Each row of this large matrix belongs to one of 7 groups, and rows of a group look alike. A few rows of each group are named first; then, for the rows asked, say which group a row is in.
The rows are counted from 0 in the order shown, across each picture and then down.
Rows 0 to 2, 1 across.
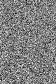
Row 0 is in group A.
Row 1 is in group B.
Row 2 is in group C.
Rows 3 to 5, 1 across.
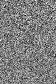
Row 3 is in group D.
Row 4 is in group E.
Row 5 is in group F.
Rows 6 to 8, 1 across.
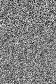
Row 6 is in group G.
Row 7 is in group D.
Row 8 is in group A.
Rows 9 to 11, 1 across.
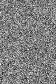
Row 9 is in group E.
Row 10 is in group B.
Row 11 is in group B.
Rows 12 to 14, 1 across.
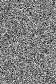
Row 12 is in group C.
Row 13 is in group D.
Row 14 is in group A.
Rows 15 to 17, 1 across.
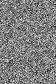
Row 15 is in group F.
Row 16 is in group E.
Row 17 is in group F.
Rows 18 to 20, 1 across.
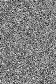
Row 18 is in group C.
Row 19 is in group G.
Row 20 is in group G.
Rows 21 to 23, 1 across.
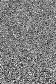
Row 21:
C
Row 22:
F
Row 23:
A
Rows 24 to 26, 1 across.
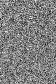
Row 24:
B
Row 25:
B
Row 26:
E
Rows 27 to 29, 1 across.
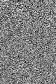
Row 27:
C
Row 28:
F
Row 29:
C
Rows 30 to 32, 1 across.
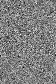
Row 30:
D
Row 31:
A
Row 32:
C
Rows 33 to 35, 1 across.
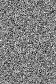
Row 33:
D
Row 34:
E
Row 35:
D
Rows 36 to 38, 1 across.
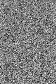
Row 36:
A
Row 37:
D
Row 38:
A
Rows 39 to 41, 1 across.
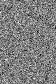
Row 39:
E
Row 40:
F
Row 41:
B
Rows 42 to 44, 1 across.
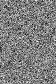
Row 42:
D
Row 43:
C
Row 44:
G
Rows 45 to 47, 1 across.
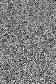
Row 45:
F
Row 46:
D
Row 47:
A
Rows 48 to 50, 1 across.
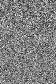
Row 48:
G
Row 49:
E
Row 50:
A
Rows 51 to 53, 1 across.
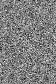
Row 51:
E
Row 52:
C
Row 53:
B
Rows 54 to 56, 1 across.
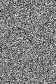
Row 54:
G
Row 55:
C
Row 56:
F
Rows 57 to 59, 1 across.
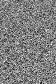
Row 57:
C
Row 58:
D
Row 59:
D
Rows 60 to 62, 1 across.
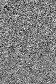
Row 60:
D
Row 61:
B
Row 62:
C
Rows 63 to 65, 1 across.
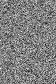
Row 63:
D
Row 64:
E
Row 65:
E
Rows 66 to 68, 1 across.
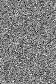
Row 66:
D
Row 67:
D
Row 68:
A
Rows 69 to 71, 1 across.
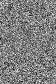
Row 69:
F
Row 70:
G
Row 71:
D
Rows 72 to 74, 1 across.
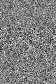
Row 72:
E
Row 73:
C
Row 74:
D
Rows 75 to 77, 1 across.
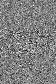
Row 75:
E
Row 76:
F
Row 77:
C
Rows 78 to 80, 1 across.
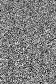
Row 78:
G
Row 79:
D
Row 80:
F
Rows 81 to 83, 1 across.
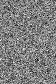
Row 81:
D
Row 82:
E
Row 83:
F
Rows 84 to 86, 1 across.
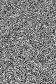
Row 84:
D
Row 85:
C
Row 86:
E
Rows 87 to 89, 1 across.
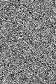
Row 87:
C
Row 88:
C
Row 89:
B
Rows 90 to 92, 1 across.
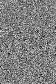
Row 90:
A
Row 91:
F
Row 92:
A
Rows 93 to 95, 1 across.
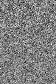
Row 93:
G
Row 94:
D
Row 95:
E
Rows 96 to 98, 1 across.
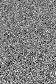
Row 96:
E
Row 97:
D
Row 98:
G
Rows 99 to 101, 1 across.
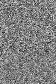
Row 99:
A
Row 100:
B
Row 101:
A
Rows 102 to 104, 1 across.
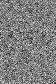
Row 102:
F
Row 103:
F
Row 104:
A
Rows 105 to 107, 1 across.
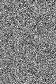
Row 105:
E
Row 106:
E
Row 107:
E
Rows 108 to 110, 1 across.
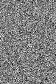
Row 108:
E
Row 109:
A
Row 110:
D
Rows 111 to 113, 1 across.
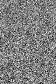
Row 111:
A
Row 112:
G
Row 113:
F
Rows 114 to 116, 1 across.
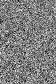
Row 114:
C
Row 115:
G
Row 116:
G
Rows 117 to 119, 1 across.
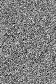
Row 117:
A
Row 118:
D
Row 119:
D
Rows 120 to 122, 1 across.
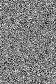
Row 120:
B
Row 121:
B
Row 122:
D
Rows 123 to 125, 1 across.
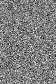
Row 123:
F
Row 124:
A
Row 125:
G
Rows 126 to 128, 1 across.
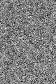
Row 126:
F
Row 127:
C
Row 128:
E
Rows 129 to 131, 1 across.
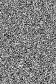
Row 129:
A
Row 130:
D
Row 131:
C
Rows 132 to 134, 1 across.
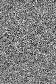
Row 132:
E
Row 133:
D
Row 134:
D
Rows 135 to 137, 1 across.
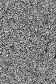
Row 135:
B
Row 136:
B
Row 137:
E
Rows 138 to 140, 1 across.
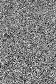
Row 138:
E
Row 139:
D
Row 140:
G
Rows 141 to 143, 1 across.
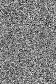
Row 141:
A
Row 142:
F
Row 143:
A
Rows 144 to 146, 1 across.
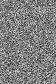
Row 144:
E
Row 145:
A
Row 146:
D
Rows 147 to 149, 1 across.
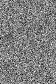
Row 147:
B
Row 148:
G
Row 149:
A
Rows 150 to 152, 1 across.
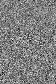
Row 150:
E
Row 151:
C
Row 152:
B
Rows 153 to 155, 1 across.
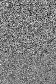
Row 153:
F
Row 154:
D
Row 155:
B
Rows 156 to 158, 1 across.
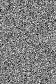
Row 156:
G
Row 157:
E
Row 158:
D
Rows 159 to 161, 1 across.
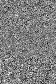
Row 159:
D
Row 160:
F
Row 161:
B
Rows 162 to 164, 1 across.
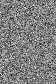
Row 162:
E
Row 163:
C
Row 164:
B
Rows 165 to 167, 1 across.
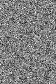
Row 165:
B
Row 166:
A
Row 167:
B
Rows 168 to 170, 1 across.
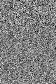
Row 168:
E
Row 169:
F
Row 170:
A
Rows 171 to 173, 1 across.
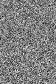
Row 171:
E
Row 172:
G
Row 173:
D
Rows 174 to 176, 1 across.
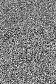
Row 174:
A
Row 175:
D
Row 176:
A
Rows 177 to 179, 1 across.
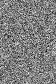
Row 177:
B
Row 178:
D
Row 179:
C
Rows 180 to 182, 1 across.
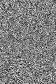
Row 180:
B
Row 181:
F
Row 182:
C
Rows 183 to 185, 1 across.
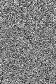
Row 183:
A
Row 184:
C
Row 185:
B
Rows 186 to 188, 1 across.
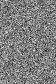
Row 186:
D
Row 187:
B
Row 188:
G
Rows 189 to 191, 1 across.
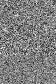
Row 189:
D
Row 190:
G
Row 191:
D
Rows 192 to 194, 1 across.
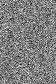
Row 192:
B
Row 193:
F
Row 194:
C
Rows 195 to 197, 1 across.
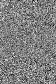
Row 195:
E
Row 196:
A
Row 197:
B
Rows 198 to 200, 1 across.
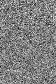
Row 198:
A
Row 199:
C
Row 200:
G
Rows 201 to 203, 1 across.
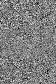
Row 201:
F
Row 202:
C
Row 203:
F
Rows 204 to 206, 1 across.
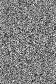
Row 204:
A
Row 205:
E
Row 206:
A
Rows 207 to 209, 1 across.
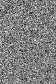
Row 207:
G
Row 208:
B
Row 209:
B
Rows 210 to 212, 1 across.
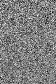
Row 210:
B
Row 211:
A
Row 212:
F
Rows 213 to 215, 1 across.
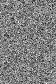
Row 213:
E
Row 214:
D
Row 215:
D
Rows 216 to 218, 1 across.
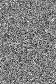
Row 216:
B
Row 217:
D
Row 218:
A
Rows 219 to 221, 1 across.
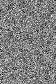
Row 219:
G
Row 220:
F
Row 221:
B
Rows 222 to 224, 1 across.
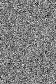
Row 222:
F
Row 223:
G
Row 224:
F
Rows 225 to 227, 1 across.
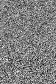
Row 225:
D
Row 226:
E
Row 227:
F
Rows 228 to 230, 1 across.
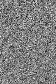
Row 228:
A
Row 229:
B
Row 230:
B
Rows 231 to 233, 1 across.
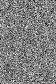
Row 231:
G
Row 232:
G
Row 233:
A
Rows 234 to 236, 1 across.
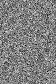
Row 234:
B
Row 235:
B
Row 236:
D
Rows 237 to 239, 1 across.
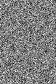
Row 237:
B
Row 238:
B
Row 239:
G
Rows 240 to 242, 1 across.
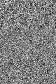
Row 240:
B
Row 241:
C
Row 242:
F
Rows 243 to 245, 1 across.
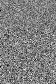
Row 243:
G
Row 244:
D
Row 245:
A
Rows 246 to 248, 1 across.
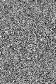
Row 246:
E
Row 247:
B
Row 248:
A
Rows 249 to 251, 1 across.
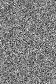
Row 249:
G
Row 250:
E
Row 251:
D
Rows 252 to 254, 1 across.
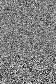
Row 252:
A
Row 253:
A
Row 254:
C
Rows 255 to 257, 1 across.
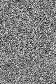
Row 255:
C
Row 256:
A
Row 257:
A
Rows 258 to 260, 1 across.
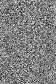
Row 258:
A
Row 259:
A
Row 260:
C
